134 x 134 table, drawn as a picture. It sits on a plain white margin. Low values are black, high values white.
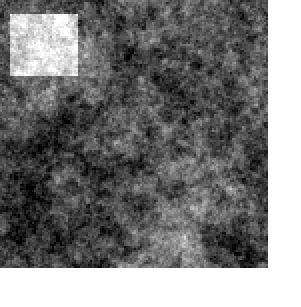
Ninth with the highest average: top left. Mirror symmetry: none. Odd patch: higher, in the top left. Ninth with the lowest average: bottom left. Histogram: skewed, a long tail of high values.
